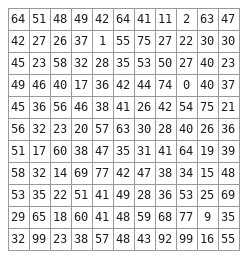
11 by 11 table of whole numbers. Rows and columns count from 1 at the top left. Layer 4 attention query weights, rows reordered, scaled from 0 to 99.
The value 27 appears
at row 2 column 2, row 2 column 8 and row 3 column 9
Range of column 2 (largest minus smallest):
82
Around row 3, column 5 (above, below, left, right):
1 36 32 35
